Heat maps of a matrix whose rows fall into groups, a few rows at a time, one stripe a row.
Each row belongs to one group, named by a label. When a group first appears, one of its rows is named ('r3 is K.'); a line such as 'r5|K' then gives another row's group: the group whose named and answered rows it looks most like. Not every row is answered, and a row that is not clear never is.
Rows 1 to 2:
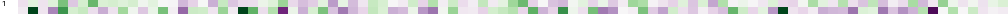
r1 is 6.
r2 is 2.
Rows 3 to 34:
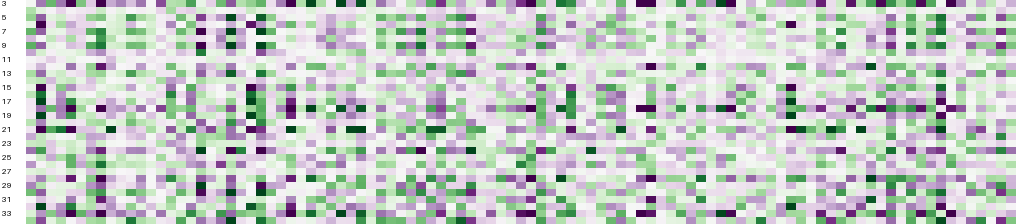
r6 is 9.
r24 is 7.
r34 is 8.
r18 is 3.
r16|2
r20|8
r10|7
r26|6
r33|3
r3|3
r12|3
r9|8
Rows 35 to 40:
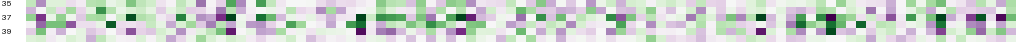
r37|8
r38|9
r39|7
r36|6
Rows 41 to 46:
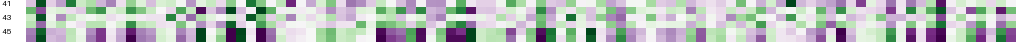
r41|2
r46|7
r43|2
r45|7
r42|8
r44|8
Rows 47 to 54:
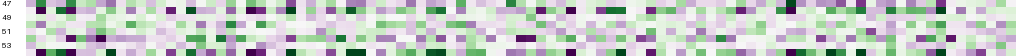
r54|9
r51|6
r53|7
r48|9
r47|2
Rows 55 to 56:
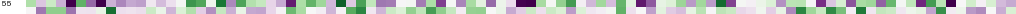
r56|9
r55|3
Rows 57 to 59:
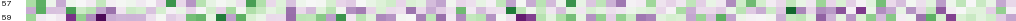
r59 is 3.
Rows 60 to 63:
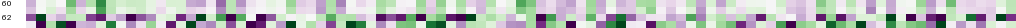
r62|7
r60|6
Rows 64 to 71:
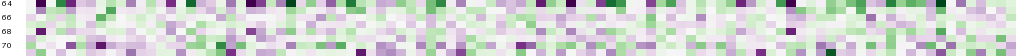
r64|9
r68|9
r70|3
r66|6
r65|9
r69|7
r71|7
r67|6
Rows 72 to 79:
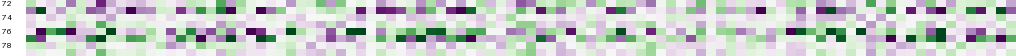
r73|7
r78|6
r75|6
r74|2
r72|3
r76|9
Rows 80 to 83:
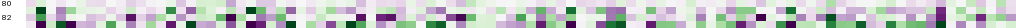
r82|7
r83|9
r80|7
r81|2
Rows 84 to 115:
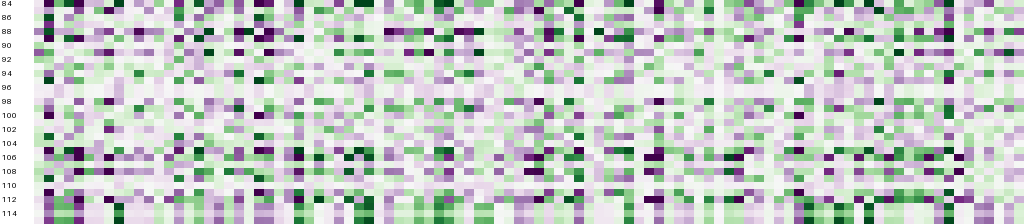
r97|2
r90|2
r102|3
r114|9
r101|6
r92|2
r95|2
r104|6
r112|3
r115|9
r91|7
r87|9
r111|9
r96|2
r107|6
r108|3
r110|2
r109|2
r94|8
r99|8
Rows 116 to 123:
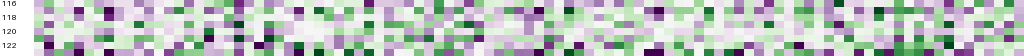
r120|7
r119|8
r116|7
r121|8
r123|3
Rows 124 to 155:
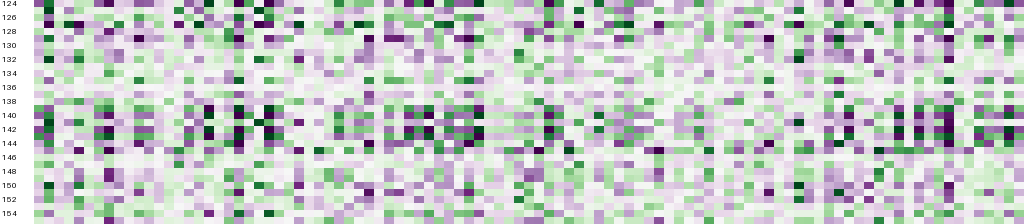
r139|8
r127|9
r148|3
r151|7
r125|2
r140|7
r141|2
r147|2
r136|2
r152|2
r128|3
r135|8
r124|7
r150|2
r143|8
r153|6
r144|7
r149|3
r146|6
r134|6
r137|7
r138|6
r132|2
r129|7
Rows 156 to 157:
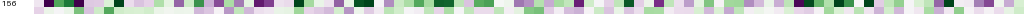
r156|9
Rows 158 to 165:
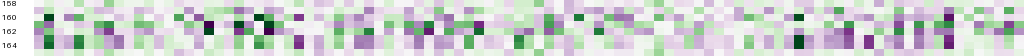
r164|2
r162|7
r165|6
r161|8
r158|6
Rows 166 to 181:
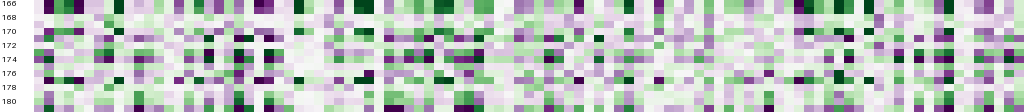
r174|7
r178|6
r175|8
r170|9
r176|7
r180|8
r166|9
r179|8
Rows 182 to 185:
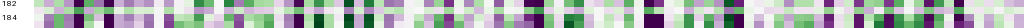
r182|3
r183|6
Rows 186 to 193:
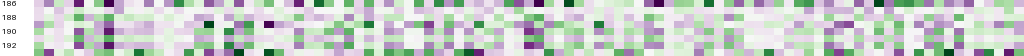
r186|3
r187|2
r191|6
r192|3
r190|3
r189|7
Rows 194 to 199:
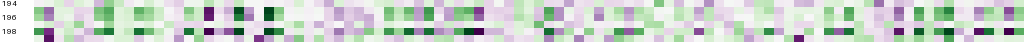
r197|6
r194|6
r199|9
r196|8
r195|8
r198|8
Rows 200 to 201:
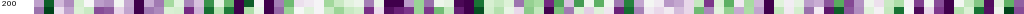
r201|7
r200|7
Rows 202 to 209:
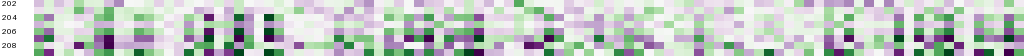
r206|8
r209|8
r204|8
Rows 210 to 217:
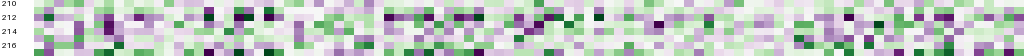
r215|2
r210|6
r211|8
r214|3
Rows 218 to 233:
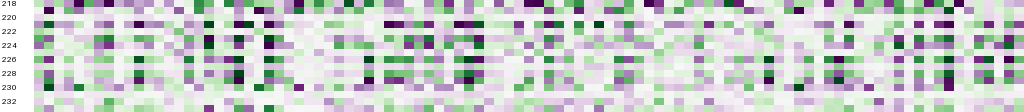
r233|8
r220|7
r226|8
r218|3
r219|9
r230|2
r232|6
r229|7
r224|7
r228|8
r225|6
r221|7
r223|8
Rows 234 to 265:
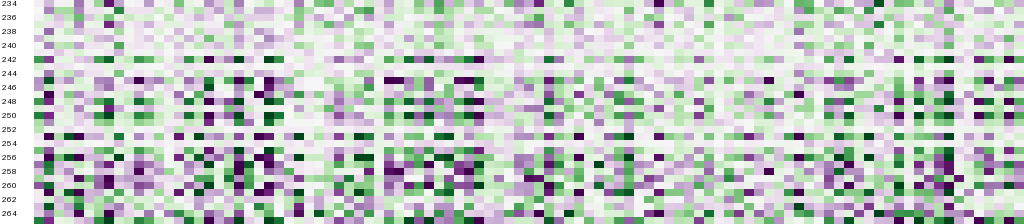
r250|8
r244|9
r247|9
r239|7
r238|9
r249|3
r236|6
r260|7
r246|7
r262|6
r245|7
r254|2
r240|9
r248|8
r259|3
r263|2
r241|2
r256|9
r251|8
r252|2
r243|2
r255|8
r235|9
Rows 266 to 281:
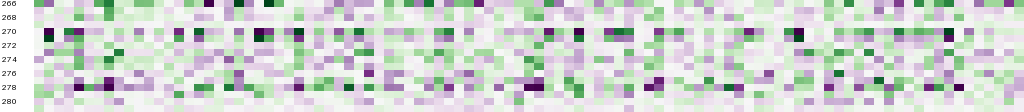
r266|8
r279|2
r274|6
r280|2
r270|9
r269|2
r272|6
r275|6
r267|6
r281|2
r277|3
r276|7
